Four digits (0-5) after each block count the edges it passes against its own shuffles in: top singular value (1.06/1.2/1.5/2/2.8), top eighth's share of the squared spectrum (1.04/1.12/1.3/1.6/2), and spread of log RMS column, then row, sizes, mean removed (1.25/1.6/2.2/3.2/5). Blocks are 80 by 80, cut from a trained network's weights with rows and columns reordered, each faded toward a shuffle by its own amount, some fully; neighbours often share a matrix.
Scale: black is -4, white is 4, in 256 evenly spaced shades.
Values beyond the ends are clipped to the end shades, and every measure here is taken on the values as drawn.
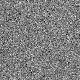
0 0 0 0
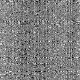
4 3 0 3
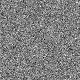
0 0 0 0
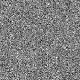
2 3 2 0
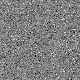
1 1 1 0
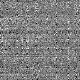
3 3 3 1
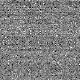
3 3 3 0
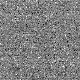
2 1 1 0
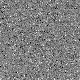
0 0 0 0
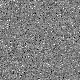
0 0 0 0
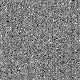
1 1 0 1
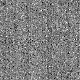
2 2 0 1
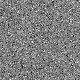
0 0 0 0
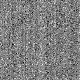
2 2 0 1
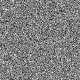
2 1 0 0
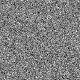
1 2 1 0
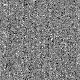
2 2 0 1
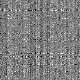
4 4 1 3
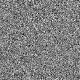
2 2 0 1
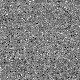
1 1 1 0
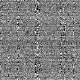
3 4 3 0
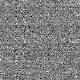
2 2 2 0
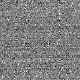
2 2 2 0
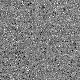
1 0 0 0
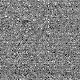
2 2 2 0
